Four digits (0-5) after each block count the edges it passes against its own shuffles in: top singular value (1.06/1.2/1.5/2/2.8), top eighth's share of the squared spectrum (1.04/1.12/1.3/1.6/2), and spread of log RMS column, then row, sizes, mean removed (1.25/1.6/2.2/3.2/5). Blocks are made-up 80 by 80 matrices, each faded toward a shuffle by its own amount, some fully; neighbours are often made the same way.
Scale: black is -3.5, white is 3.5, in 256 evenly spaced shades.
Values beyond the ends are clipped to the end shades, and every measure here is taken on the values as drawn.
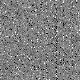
1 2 2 0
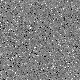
0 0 0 0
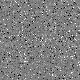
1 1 0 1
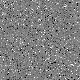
2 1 0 0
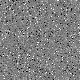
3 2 0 0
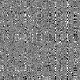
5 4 3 2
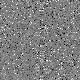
2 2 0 0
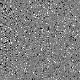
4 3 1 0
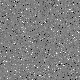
0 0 0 0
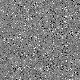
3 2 1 0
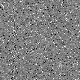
2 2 0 0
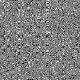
4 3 2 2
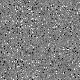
2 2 0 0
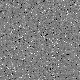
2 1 0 0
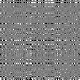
5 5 3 4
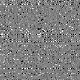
4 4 1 3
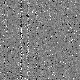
2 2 2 0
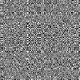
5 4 3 3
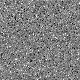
1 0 0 0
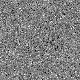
0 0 0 0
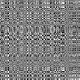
5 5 4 4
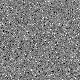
1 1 0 0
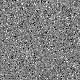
0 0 0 0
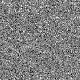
3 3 1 1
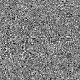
3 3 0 1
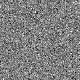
2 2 0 0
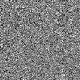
3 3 1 1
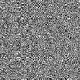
4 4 2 2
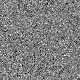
2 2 0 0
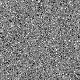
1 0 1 0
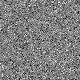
1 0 0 0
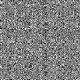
4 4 2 2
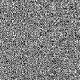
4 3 2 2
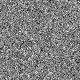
0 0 0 0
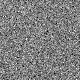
0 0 0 0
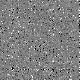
2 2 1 1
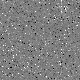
1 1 0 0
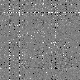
3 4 2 2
